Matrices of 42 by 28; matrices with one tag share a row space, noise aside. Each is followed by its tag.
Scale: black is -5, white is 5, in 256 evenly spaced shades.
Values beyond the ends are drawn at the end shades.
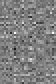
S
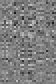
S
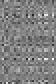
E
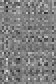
E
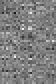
S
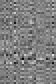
S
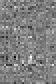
S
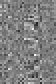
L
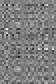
E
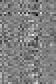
L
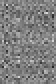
E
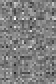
S
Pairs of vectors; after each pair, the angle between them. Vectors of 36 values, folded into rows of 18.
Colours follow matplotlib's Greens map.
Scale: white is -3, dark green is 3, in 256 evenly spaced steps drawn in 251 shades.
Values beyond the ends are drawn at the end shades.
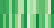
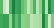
orthogonal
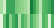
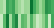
nearly parallel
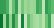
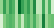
partly opposed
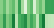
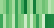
nearly opposite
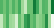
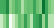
partly aligned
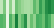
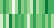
partly aligned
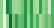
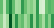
partly aligned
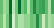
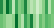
orthogonal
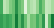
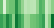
nearly parallel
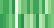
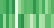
nearly parallel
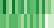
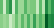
nearly opposite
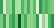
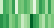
orthogonal
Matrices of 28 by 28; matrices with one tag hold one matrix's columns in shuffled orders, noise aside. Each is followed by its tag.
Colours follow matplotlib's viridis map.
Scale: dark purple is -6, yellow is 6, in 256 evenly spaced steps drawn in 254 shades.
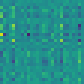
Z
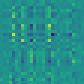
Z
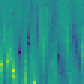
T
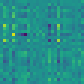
Z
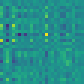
Z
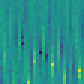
T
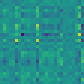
Z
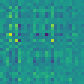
Z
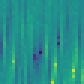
T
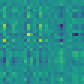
Z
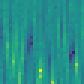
T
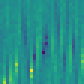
T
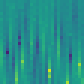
T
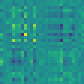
Z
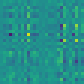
Z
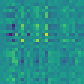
Z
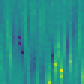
T
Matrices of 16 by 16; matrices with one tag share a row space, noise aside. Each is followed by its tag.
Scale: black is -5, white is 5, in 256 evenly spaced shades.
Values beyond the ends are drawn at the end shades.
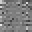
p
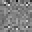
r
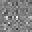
r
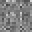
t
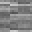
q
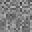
t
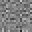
t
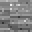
q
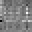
p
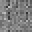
r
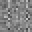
r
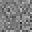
t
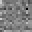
p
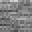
q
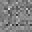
r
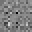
r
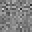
t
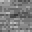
q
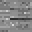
q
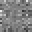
p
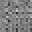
r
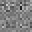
t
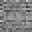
p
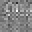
r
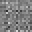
r
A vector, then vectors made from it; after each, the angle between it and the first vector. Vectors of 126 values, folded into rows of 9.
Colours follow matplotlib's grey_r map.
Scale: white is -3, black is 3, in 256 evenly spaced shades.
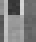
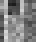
nearly parallel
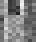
nearly parallel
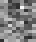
partly aligned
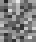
partly opposed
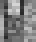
nearly opposite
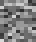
orthogonal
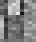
nearly opposite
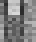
nearly opposite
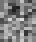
partly aligned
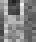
nearly parallel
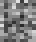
partly opposed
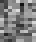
partly opposed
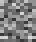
orthogonal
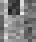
nearly parallel
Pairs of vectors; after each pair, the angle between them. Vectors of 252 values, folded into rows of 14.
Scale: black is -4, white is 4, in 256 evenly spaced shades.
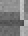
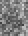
partly aligned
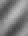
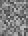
orthogonal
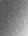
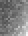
nearly parallel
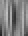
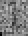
partly aligned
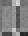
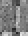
nearly opposite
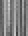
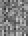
partly opposed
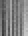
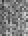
partly aligned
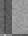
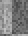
nearly opposite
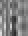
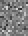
orthogonal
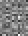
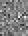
orthogonal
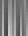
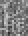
partly opposed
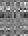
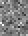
orthogonal
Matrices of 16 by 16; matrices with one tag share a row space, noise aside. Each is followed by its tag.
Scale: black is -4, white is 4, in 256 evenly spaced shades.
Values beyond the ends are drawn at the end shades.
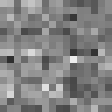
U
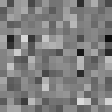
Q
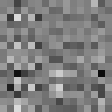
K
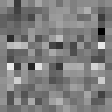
K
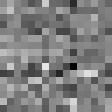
U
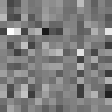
Q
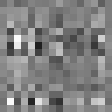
K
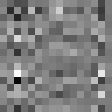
K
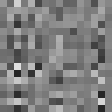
K
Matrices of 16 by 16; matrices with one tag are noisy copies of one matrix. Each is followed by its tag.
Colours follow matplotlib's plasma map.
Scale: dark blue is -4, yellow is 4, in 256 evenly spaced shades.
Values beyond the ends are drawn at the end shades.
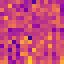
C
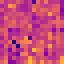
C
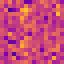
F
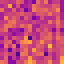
C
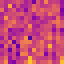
C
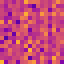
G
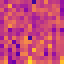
C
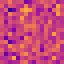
F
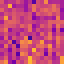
C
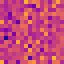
G
